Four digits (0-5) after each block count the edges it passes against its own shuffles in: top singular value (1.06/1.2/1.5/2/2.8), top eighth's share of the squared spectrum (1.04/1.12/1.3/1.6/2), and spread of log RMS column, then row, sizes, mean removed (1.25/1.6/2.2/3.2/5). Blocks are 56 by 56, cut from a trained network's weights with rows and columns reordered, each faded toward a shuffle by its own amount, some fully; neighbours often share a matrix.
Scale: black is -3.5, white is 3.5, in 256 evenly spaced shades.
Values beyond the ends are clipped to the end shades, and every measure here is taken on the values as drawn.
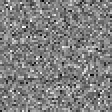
0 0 0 0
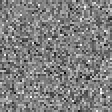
1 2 0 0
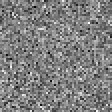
0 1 0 0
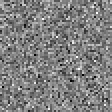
0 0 0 0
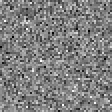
0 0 0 0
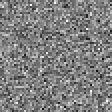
0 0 0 0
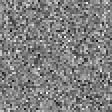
1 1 0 0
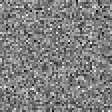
2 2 0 0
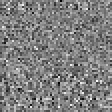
3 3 0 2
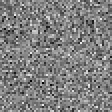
2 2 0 0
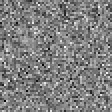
0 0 0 0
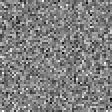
0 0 0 0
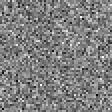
2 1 0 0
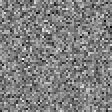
0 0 0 0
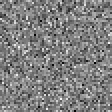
0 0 0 0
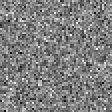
1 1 0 0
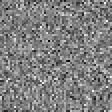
2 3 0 2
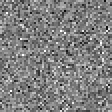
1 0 0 0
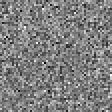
1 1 0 0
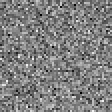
1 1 0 0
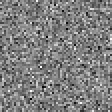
1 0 0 0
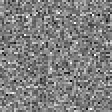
2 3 0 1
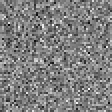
2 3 1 1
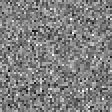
1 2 1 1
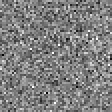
2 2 0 1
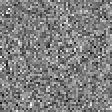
1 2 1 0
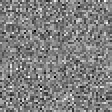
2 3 1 2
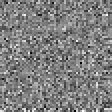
3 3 0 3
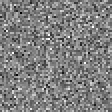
0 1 0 0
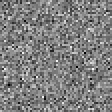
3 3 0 1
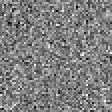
2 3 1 1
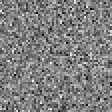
1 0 0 0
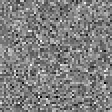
3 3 1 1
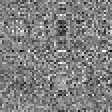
4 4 2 3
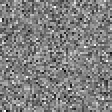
1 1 0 0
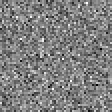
2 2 0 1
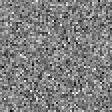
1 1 0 0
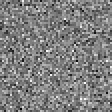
0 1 0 0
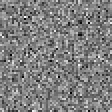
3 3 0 1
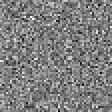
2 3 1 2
